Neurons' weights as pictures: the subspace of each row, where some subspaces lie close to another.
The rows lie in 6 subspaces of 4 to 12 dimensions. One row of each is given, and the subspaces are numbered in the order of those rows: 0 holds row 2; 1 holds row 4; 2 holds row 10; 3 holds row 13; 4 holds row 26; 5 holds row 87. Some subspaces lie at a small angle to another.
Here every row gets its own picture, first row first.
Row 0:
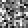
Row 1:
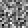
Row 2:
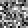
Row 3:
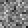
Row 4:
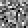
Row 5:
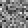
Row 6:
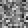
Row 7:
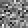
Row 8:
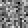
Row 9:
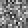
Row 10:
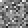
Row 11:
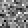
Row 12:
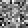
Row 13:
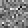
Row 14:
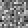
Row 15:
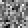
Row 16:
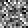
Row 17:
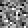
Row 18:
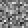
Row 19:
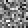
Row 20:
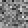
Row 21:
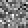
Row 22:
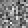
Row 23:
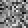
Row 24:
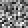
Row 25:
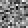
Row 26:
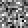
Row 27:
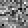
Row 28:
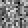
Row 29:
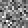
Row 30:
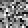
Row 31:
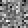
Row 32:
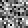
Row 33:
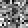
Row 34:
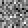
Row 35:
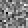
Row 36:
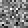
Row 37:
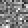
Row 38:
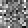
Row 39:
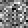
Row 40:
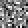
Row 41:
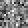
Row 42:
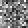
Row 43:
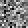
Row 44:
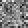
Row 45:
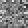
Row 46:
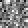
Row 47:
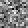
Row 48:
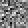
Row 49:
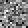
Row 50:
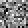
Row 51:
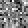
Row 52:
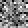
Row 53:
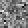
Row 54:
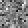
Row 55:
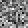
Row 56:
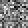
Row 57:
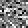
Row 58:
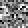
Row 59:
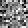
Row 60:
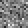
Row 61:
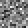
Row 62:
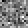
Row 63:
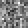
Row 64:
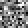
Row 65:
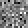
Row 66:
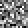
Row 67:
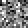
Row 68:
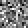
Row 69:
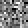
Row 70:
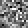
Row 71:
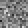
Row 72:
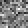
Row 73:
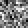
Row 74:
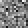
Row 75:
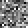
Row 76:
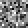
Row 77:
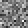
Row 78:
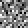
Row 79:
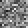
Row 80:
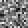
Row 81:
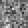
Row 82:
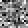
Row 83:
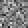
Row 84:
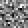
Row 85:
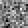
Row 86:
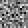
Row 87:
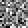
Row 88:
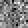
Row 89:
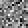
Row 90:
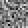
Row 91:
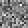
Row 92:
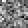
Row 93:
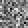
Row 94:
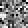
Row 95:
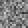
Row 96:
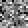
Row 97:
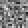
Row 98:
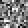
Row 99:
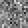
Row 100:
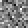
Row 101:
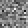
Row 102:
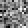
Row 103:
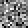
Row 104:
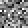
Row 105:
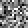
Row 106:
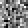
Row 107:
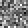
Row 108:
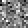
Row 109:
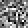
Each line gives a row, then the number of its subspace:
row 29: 0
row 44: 4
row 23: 2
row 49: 3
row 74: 2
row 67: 1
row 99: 0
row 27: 5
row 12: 1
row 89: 2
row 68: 1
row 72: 0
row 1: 3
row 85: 5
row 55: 1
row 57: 2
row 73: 0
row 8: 4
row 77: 0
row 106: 5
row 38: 5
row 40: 3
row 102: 5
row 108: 1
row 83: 0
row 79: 2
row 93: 0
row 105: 0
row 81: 5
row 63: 4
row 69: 1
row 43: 0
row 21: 2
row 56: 0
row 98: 5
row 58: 2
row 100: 0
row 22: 3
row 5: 0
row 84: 0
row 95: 3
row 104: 2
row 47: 0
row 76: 4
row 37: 5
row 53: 2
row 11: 0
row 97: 3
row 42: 5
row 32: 2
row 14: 2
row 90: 3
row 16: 0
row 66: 2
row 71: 2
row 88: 4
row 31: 4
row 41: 4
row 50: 2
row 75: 2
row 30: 2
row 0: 4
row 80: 0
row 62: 1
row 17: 1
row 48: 0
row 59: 5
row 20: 4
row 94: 2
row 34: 0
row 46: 0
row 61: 3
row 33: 1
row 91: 0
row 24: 3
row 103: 3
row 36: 3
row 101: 2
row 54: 5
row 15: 5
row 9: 0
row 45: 5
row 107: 0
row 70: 4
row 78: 0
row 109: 1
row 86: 0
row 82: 1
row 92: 1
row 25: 3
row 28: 4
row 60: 2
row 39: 3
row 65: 0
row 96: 1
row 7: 0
